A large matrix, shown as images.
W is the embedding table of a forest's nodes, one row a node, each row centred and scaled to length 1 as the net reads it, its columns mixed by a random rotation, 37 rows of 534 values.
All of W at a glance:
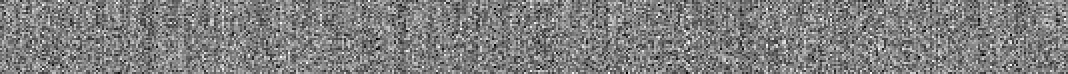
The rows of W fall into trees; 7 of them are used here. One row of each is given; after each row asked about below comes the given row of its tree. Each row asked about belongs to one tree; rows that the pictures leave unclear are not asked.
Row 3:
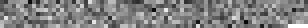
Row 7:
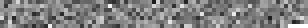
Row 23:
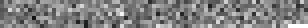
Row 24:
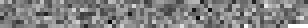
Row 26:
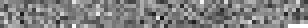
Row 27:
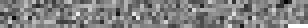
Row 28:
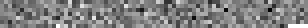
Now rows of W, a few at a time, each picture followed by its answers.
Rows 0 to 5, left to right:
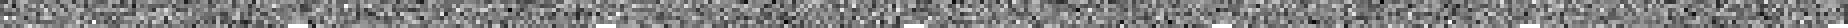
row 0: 3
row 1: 7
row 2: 26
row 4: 23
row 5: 26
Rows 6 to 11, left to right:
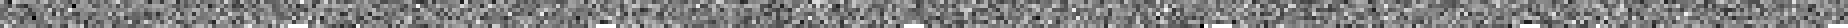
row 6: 23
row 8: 26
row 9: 7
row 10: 7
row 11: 28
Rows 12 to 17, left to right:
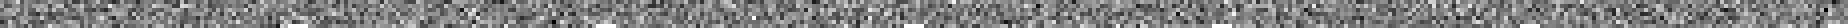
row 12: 7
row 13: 3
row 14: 27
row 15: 23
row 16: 26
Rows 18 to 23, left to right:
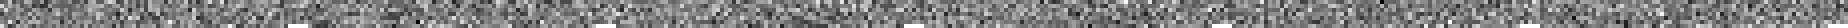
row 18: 27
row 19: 24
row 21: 26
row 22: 23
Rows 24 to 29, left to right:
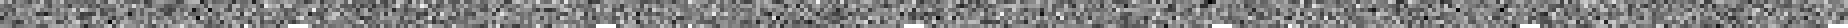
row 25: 27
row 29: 28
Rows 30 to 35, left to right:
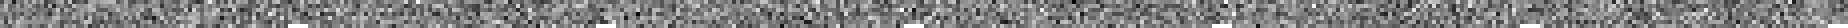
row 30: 27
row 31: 24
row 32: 26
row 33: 23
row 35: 3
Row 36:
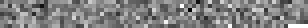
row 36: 27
